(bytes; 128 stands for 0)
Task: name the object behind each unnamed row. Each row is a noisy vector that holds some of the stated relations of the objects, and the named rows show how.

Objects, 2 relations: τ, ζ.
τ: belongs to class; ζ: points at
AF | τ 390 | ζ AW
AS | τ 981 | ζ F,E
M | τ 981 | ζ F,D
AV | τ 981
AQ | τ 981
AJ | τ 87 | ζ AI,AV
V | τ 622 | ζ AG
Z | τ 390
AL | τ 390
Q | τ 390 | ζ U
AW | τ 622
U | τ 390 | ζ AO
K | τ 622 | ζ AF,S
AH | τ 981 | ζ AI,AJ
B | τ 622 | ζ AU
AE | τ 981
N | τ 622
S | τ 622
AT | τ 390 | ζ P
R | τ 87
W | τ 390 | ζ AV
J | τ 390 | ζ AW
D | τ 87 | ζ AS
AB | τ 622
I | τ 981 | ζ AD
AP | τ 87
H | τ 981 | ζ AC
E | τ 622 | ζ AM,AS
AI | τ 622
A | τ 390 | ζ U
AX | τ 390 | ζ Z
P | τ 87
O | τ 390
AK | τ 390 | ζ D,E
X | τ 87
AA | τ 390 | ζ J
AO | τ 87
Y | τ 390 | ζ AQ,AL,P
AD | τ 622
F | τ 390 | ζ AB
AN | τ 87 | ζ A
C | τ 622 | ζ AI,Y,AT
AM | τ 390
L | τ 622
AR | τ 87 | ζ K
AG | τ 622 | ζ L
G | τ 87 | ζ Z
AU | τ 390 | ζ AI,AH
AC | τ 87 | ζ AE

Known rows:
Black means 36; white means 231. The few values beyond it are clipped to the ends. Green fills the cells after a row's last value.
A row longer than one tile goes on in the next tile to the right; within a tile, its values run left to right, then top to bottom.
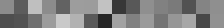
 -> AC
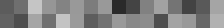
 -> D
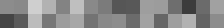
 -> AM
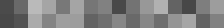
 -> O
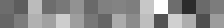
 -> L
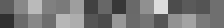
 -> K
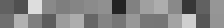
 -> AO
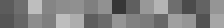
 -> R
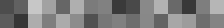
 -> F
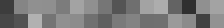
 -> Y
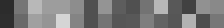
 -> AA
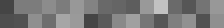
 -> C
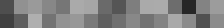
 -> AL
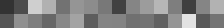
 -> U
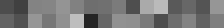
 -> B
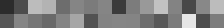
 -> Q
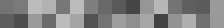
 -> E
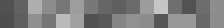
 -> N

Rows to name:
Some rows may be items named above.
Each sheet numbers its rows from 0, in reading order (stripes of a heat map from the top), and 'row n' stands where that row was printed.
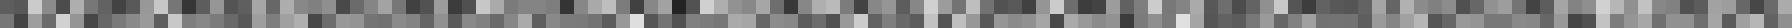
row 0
AB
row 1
AJ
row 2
U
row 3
A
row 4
AD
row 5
AW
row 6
AJ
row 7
AM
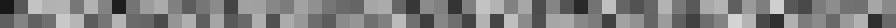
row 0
AN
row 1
AQ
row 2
I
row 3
H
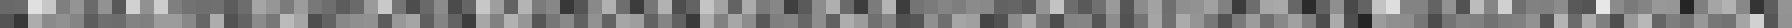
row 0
Z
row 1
N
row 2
F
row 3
F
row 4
C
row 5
P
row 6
AX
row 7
AO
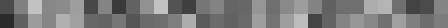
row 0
AF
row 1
AI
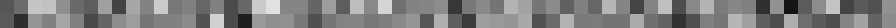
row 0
G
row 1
AX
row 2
W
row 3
AR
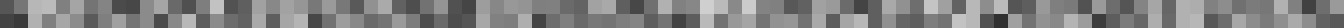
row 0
AK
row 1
AH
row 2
AU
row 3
AM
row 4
AE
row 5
AV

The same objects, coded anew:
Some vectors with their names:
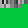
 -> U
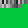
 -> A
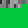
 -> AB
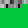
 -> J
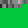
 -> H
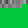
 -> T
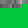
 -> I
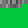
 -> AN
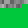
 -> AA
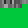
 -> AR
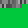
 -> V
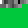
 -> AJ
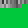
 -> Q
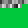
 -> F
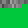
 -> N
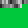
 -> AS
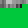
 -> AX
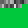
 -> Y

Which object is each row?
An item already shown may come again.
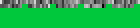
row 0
AH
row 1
E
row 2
AE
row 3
AF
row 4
AU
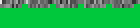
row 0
AU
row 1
C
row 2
AR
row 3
AI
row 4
C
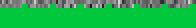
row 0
T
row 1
AK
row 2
AB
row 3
AW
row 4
D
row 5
C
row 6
AV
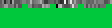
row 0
AR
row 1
P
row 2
AC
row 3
B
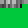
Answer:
G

